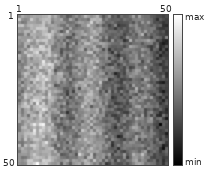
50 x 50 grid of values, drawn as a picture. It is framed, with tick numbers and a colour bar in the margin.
Odd rows or columns: none. Slope: up to the left. Stripes: upright, repeating 3 times. Average level on the scale: 50%.
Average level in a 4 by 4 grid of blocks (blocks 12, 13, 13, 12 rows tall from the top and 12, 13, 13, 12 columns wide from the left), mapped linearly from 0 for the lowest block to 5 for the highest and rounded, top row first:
5310 / 5310 / 5210 / 5310
